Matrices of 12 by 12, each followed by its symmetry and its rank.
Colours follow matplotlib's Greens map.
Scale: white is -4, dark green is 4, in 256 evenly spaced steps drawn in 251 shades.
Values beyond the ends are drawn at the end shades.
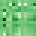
antisymmetric, rank two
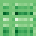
neither, rank one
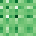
symmetric, rank one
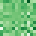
antisymmetric, rank two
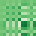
symmetric, rank one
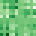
antisymmetric, rank two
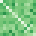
symmetric, full rank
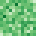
symmetric, full rank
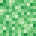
symmetric, full rank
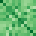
symmetric, full rank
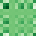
symmetric, rank one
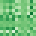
antisymmetric, rank two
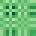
symmetric, rank one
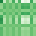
neither, rank one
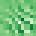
antisymmetric, rank two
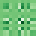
symmetric, rank one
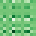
neither, rank one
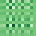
neither, rank one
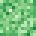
symmetric, full rank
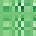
neither, rank one
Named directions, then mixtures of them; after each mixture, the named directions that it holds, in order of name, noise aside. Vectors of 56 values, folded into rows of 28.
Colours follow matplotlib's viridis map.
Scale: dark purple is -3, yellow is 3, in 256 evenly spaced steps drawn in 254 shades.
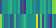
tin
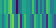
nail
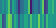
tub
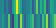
nail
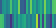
tin, tub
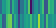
tub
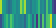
tin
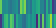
tin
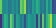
tin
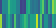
tin, tub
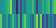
nail, tin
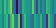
nail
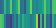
tin, tub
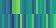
nail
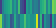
tin
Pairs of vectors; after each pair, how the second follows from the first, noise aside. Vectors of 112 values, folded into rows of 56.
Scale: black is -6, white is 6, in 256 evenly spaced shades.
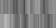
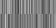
shuffled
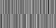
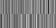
copied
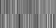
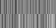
sign-scrambled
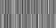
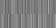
shrunk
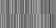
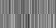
shuffled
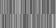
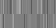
partly zeroed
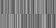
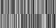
scaled up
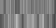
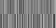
sign-scrambled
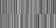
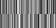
scaled up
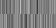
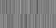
shrunk
